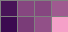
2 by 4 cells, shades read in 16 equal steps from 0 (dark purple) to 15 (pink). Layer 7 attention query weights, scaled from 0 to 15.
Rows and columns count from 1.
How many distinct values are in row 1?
3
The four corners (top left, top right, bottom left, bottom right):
1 8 0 15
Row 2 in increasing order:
0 5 7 15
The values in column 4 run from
8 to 15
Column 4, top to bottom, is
8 15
